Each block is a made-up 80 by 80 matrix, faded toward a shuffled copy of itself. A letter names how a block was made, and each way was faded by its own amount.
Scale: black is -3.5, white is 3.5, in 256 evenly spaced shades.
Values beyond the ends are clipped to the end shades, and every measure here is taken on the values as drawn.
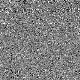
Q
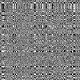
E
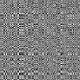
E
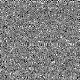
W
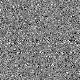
Q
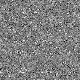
Q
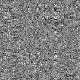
W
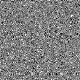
W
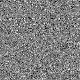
Q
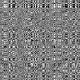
E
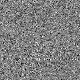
Q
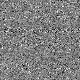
Q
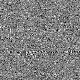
Q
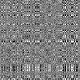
E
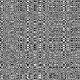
E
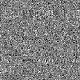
W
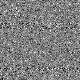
Q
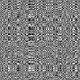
E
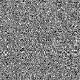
W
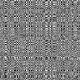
E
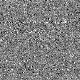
Q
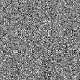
W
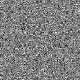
W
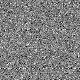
Q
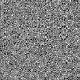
W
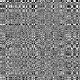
E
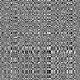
E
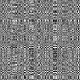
E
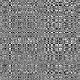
E
